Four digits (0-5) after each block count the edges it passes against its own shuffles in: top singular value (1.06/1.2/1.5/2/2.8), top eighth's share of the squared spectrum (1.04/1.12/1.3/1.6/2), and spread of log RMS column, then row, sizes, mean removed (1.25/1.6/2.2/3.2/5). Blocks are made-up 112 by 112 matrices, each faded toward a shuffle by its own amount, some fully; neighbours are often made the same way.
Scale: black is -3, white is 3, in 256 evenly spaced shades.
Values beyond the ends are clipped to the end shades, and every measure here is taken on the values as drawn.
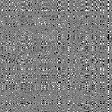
5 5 3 3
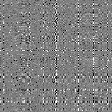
5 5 3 3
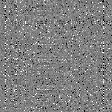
4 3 2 1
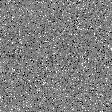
2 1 0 0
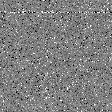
2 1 0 1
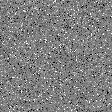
0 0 0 0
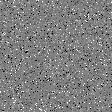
0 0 0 0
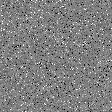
0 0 0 0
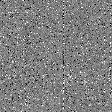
2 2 2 1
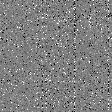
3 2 2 1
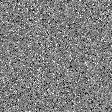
0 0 0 0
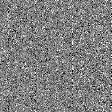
1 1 3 0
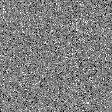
0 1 2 0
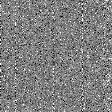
2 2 3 0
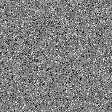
0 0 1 0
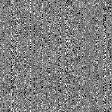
2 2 4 0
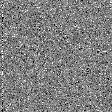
2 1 2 0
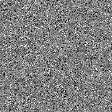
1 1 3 0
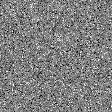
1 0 1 0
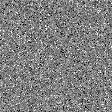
0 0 1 0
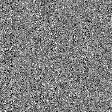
0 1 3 0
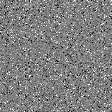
3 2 1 0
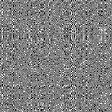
5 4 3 3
